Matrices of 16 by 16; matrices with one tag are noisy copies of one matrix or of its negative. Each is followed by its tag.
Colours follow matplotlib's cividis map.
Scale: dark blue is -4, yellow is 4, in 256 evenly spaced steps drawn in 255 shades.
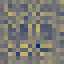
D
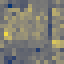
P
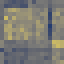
P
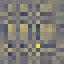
D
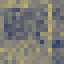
P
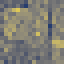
P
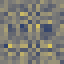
D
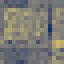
P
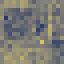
P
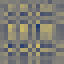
D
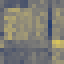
P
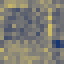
P
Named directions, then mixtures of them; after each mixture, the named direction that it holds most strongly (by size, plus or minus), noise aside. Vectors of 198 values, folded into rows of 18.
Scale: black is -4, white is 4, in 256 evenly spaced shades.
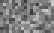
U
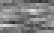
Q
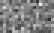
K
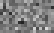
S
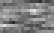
Q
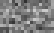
U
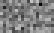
K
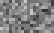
U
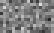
K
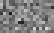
S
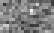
U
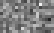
K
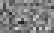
S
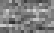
Q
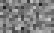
K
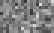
U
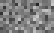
U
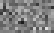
S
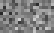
S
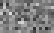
S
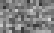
K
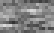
Q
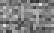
K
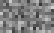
K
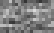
Q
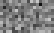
K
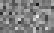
S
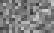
U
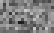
S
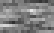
Q
